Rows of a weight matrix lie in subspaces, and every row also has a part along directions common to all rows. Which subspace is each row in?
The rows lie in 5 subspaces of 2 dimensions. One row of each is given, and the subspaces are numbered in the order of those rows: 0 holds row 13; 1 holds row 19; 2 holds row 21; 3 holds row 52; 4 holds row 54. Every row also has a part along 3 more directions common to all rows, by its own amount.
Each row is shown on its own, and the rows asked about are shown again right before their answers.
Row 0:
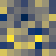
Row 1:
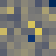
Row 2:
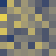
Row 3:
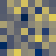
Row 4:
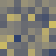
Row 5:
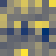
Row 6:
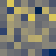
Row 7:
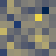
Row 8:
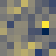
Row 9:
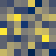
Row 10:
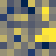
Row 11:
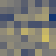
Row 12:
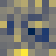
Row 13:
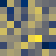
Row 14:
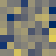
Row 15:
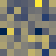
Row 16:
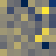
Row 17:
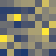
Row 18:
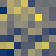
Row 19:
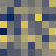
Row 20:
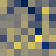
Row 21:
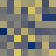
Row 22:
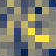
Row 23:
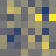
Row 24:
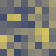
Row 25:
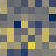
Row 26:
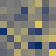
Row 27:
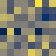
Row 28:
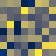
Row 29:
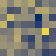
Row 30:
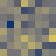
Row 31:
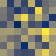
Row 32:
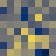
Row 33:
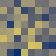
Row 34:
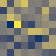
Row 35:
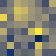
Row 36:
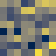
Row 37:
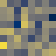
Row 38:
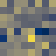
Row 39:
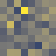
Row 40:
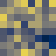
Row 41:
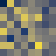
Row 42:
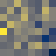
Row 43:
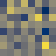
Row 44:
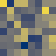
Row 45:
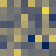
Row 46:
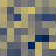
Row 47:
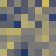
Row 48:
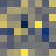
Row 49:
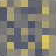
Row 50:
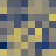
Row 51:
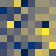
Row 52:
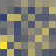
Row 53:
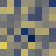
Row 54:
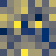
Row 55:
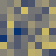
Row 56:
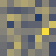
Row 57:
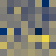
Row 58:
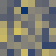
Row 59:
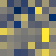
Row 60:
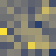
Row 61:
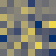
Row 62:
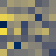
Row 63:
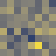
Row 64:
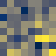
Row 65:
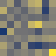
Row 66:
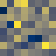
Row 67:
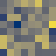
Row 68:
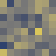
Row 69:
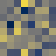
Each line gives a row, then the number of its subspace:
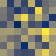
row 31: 4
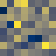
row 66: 0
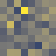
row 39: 1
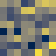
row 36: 1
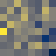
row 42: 2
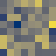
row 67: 3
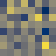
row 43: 3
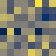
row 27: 2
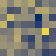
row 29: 3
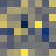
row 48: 4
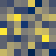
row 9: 1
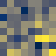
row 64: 2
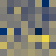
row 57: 2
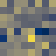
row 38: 2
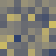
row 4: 3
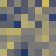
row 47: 4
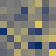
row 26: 2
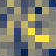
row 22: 4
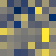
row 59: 4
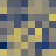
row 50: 0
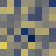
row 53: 2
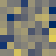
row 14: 3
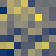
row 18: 0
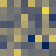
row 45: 3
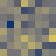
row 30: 1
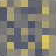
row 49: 0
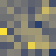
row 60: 2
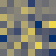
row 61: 2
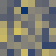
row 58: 1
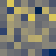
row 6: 4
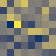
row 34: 0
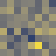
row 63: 2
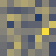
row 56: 3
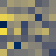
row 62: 1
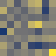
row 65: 2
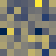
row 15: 2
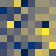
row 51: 1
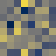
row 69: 1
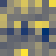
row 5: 4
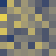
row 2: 0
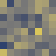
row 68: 0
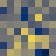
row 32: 2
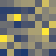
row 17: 3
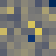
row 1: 2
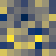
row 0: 0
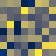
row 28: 1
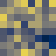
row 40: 4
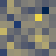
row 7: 0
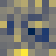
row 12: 4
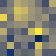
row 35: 0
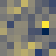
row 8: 1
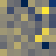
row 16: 3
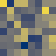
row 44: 0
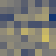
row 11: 4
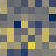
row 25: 4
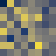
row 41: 0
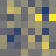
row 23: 3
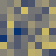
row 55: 1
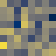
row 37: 4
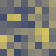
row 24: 3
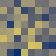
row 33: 1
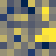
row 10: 3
